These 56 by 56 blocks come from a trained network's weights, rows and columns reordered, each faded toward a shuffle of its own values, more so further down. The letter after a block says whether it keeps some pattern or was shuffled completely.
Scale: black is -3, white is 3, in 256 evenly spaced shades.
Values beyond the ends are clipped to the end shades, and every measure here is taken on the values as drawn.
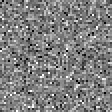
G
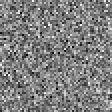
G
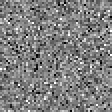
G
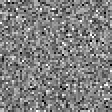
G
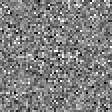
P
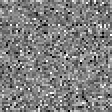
P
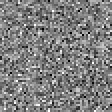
P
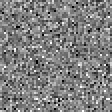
P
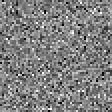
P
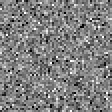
G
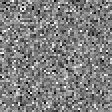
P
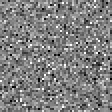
G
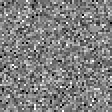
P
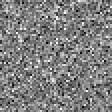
G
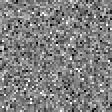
G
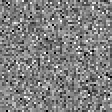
G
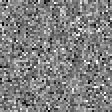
P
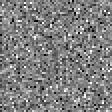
G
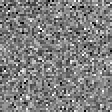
P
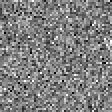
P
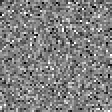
G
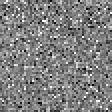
G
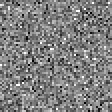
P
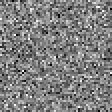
G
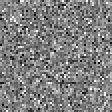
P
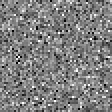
G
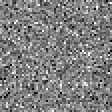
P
